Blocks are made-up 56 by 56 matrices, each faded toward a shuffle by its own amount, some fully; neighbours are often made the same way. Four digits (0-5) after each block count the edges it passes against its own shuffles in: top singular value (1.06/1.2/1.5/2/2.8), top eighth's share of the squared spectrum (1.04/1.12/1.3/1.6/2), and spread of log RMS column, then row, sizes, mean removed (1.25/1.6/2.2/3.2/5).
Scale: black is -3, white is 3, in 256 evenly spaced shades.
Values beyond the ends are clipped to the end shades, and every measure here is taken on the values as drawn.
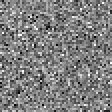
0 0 0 0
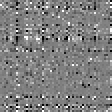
4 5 3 3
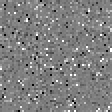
1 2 0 0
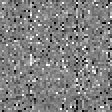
3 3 2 0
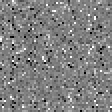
2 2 1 0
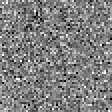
3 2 0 1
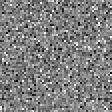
1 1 0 0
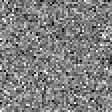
1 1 0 0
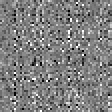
4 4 3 2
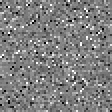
1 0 0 0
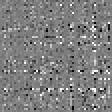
3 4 3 3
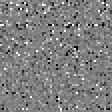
2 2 1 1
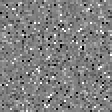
0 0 0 0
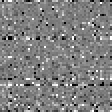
4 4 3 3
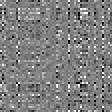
4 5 4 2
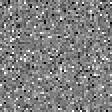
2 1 0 0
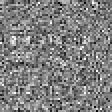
3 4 2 2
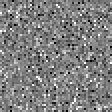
1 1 0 0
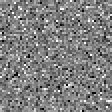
0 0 0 0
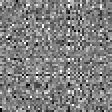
4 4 3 2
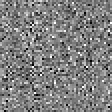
3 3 2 1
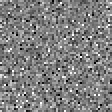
2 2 0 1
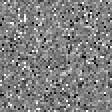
0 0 0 0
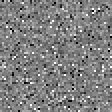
1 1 0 0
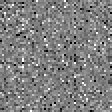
3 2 1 0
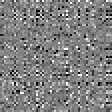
4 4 3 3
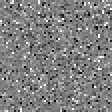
2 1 0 0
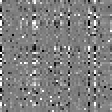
5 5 3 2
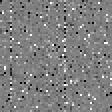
3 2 1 0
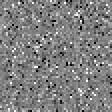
1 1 1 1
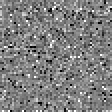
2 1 0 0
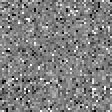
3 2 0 1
